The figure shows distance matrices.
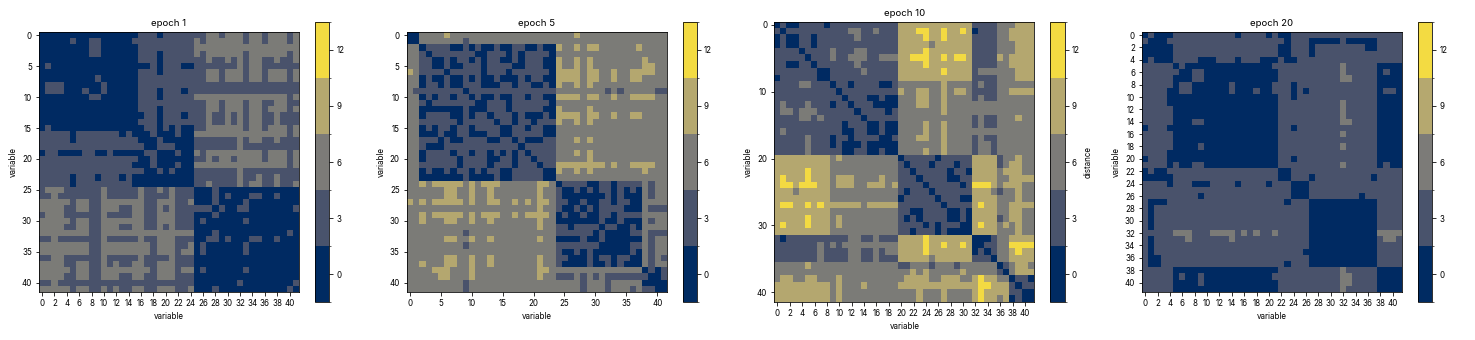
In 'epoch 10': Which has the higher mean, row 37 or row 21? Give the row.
37
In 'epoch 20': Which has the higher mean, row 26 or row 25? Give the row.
25
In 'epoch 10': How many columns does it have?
42
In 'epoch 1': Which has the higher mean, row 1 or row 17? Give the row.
1
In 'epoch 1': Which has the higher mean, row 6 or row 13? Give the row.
6
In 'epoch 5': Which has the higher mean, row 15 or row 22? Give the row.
22
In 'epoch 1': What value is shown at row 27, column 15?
6
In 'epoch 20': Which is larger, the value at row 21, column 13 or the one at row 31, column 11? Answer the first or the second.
the second
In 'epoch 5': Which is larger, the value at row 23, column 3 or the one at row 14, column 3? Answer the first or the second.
the second
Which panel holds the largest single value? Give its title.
epoch 10
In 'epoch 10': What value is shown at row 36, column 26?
6
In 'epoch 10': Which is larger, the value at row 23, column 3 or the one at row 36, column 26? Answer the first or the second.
the first
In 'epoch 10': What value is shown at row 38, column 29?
9
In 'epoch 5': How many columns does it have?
42
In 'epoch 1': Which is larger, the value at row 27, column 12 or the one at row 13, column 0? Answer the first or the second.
the first
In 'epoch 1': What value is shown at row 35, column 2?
6
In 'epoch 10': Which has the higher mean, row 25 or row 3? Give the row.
25
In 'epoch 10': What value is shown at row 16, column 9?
3
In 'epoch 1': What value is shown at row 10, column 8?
3
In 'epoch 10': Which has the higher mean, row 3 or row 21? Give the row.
21
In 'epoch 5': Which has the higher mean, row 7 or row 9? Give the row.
7
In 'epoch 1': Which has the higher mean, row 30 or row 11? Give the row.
30
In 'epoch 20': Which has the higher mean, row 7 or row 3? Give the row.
3
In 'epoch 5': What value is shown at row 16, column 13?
3
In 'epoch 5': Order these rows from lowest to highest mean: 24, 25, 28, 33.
28, 33, 25, 24
